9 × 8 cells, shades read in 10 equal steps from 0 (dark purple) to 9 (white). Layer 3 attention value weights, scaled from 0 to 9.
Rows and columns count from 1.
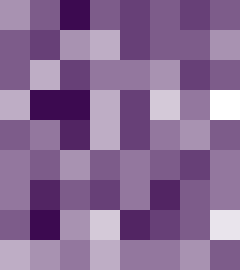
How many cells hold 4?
14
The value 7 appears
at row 4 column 6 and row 8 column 4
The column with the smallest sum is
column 2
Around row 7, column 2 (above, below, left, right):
3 0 4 3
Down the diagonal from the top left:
5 2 2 6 2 3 3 8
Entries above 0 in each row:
7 8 8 6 8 8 8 7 8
